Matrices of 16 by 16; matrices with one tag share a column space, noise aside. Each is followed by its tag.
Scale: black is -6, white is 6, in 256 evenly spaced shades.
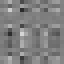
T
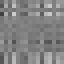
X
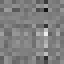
T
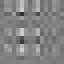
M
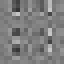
M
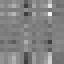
X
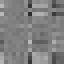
X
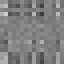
X
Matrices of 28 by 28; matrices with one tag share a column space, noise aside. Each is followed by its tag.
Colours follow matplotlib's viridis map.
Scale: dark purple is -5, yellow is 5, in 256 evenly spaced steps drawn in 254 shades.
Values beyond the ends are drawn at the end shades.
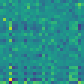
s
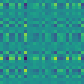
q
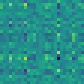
q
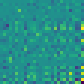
s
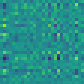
q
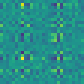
q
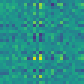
q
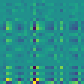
s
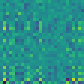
s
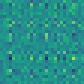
q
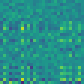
s
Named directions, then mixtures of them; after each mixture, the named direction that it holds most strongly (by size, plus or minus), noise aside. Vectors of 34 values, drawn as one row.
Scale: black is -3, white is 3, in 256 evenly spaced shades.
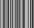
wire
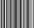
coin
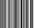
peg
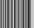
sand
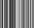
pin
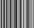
coin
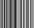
coin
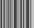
coin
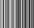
pin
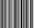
peg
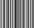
wire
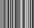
wire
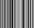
pin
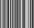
wire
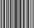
coin
